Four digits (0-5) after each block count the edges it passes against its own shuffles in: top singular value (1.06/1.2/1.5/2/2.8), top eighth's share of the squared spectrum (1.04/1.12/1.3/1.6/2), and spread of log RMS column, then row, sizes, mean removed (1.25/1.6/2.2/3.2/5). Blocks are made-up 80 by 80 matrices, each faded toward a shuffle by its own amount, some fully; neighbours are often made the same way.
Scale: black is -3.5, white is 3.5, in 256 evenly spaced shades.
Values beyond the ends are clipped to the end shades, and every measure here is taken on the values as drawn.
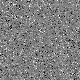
1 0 0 0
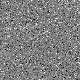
2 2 0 0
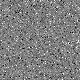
1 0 0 0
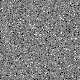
3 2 0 0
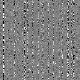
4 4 4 0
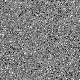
2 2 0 0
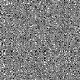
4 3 2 1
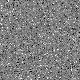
0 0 0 0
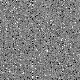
3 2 1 0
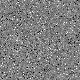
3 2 0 0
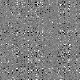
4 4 3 3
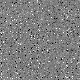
2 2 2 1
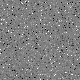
0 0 0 0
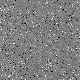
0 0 0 0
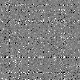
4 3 2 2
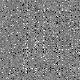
3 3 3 2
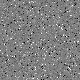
1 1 1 0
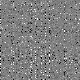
3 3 3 2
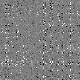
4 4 3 2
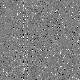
3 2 2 0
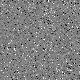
0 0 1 0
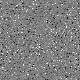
1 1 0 0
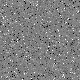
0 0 0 0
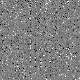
2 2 1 1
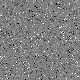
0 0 0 0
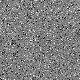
3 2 0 0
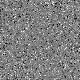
2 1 0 0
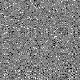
4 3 1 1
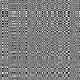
5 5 4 4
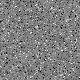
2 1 0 0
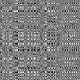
5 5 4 4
